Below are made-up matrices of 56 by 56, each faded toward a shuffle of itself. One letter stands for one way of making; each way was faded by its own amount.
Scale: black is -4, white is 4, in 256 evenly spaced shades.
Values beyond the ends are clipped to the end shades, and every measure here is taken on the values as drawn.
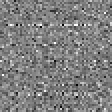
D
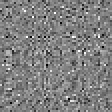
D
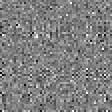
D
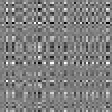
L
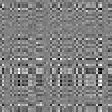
L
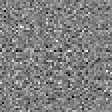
D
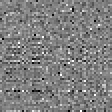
D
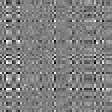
L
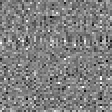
D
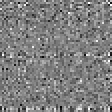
D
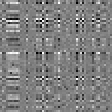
L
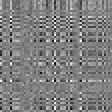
L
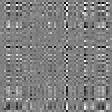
L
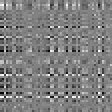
L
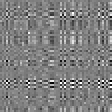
L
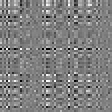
L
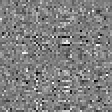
D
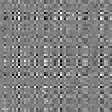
L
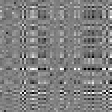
L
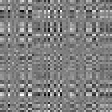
L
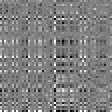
L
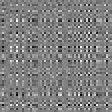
L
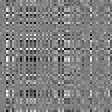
L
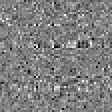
D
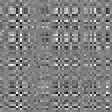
L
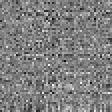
D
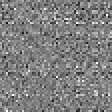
D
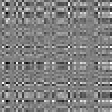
L
